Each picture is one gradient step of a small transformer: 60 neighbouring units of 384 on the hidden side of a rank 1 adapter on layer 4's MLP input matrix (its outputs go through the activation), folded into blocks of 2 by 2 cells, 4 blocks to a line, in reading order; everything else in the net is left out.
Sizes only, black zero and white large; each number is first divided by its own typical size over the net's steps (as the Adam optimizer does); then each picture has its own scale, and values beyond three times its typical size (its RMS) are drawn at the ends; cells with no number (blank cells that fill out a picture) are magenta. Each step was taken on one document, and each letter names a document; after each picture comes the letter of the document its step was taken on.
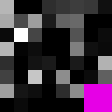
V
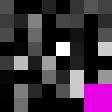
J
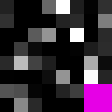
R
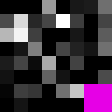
J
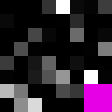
R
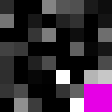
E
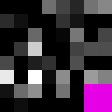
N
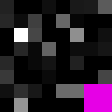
N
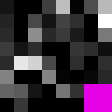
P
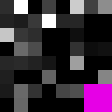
J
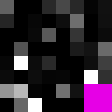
R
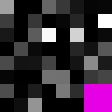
R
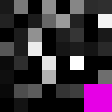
J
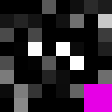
J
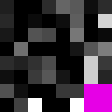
R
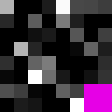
E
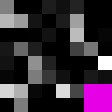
V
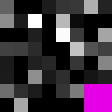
V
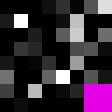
N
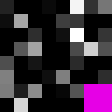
N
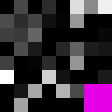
J
